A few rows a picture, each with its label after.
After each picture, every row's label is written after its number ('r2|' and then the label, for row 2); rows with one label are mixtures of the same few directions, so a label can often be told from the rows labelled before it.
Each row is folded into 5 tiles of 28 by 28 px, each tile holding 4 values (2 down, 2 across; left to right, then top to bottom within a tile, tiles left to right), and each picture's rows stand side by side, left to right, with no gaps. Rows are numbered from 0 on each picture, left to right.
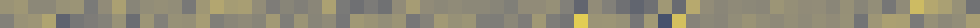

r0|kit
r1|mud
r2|mud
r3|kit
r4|kit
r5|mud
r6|mud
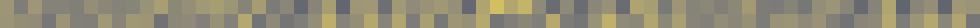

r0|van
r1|kit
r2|mud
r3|mud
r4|mud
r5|mud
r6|mud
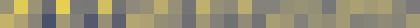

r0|mud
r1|mud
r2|mud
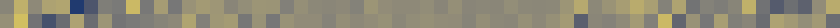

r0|mud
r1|van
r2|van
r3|van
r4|kit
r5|mud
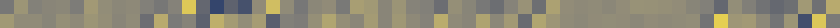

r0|van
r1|mud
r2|mud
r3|kit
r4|mud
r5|kit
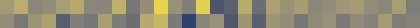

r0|kit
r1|mud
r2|kit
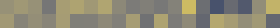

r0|mud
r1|mud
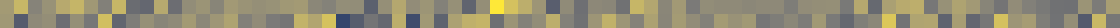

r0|kit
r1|van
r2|kit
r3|mud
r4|mud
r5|kit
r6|van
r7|kit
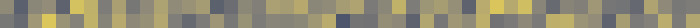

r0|mud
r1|mud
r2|kit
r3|mud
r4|van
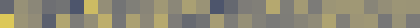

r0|van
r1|mud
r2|van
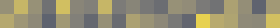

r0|mud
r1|kit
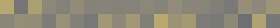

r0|van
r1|kit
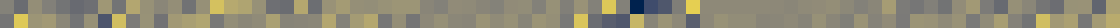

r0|kit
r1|mud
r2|van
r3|kit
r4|mud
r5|kit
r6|mud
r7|kit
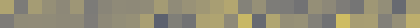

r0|van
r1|kit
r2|kit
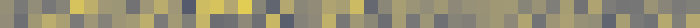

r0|mud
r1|mud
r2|van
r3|kit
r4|van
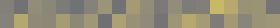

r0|kit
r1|mud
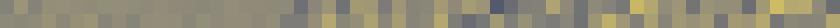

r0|van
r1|van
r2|mud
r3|mud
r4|mud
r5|mud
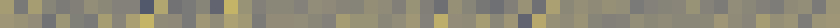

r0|van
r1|van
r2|kit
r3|kit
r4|mud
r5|kit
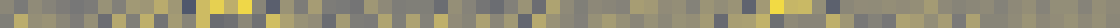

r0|kit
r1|mud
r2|van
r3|kit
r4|mud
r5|mud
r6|kit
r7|mud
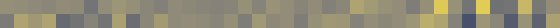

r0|kit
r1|kit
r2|mud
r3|mud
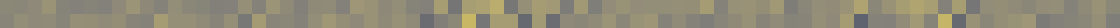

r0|mud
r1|kit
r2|mud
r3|van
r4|van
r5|van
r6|kit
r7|kit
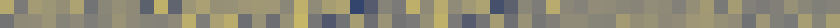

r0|van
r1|van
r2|mud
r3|mud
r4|kit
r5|van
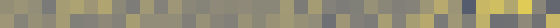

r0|mud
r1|van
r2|van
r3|mud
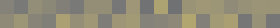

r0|kit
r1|van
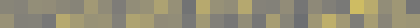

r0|kit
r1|mud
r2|mud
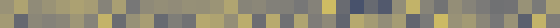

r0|kit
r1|kit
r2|mud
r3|kit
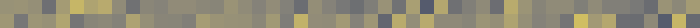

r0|mud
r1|kit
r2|kit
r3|van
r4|kit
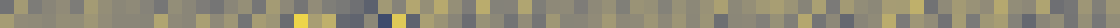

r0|van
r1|kit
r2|kit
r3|mud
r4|mud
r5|kit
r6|van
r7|mud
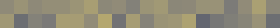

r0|kit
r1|kit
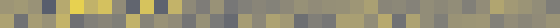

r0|mud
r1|van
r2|kit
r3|mud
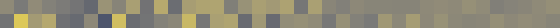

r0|kit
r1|van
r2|van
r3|mud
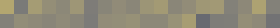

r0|van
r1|kit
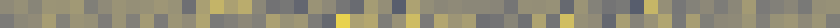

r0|van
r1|mud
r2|kit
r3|kit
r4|van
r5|mud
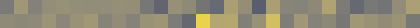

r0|van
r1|kit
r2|mud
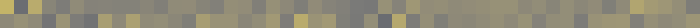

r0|van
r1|kit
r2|kit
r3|kit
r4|mud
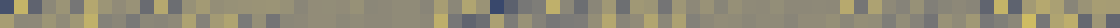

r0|van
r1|van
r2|van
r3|mud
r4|mud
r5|van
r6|van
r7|van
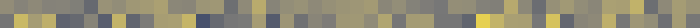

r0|kit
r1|kit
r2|kit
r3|kit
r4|van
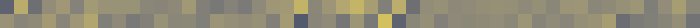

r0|van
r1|mud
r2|kit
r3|kit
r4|kit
